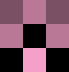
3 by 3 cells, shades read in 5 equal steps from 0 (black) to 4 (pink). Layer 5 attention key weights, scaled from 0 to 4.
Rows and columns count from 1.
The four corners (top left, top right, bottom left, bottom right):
2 2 0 0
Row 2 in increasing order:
0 3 3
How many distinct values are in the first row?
2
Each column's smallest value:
0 0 0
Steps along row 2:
down up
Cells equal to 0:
3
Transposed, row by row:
2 3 0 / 3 0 4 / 2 3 0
